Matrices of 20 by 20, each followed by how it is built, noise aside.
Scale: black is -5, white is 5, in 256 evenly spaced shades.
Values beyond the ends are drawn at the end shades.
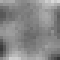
smooth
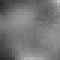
smooth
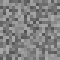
noise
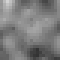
smooth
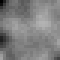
smooth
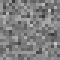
noise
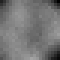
smooth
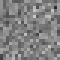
noise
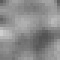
smooth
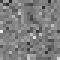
noise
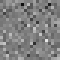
noise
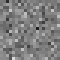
noise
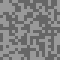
noise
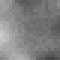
smooth
